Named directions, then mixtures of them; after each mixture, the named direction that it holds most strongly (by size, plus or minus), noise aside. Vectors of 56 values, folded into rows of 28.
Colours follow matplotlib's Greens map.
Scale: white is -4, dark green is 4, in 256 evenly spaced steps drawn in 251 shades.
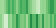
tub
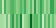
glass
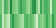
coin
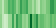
tub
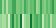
glass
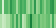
glass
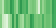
tub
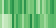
tub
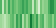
tub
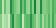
glass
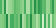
glass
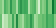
coin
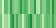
coin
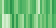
coin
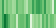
tub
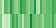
coin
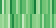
coin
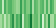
glass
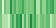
glass
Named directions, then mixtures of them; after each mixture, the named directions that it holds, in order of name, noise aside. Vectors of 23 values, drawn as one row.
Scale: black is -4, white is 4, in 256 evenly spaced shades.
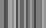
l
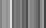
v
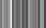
v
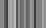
l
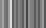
l, v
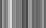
l, v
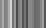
l, v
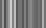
l, v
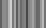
l, v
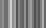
l, v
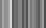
v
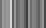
v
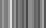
l, v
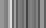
l, v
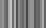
l, v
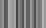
l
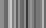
l, v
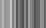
l, v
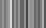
l, v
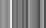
v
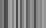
l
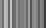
l, v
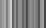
v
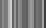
l, v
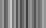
l, v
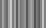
l, v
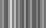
l, v
